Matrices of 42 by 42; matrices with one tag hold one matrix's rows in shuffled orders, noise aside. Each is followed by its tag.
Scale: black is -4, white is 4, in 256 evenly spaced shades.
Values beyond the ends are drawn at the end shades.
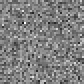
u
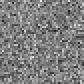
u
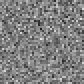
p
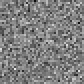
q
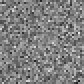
q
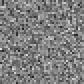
q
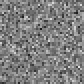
q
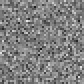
q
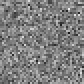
u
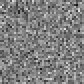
q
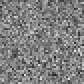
u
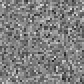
p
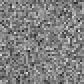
q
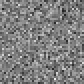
p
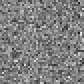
u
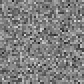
u
